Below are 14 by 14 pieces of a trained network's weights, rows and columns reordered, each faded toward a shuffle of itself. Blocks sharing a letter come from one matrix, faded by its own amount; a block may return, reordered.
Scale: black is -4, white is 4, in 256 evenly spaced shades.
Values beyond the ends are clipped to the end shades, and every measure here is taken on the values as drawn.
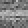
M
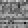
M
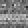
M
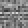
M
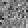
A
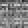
M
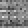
M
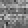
M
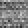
M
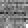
M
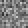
A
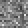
A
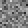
A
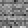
M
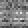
M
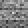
M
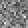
A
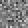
A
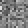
A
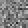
A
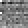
M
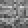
M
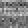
M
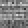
M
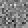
A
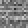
M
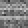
M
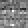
M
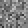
A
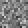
A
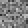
A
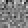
A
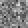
A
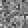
A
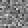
A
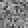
A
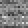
M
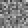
A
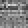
M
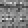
M
